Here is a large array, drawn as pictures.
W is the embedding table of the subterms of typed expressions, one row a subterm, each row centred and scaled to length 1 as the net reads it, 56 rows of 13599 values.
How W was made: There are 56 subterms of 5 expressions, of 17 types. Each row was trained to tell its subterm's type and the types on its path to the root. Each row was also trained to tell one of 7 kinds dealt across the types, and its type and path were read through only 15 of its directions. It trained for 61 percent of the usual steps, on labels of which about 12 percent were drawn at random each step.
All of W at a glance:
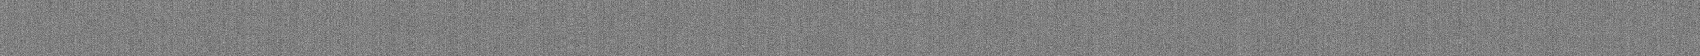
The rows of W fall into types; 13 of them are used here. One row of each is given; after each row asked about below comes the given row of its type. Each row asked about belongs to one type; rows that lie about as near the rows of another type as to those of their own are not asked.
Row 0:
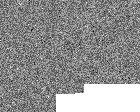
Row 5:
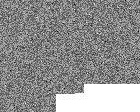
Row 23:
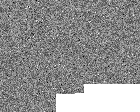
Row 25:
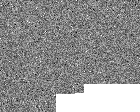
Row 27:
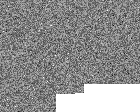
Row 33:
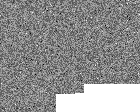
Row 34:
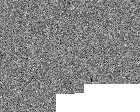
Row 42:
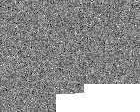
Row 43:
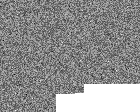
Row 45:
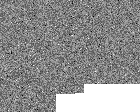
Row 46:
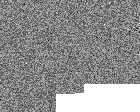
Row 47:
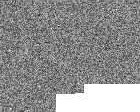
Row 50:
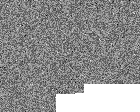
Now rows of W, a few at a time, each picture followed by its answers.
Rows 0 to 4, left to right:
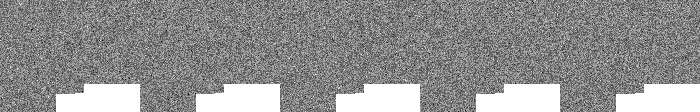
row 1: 25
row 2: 50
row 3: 47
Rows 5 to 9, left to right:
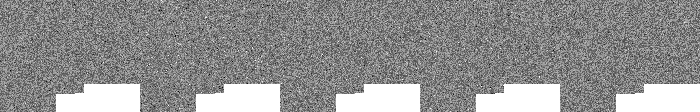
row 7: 23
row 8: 50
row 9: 47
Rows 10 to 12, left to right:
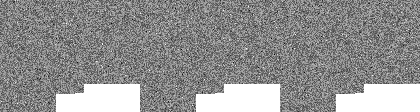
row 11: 50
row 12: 0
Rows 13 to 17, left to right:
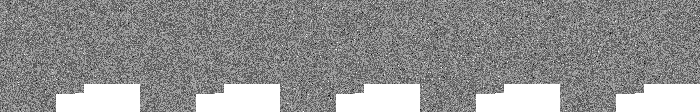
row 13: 42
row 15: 42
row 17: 23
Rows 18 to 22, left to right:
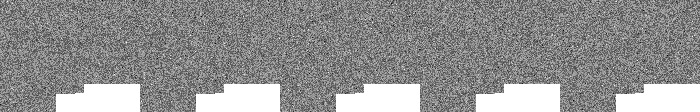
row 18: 47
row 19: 46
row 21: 46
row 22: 25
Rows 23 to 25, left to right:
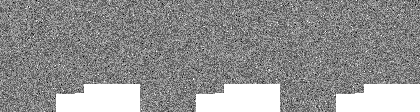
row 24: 46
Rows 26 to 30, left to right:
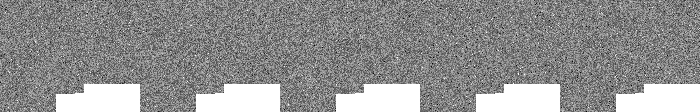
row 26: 33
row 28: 25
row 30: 42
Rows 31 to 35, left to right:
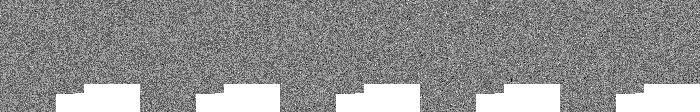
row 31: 46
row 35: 0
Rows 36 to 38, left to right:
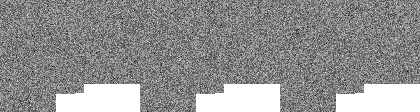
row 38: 47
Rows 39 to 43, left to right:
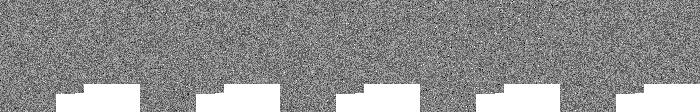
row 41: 0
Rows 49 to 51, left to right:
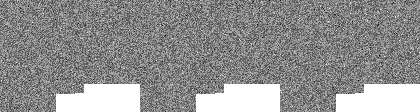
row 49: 0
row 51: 47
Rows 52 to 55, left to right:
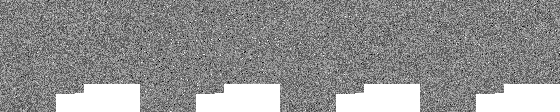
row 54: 0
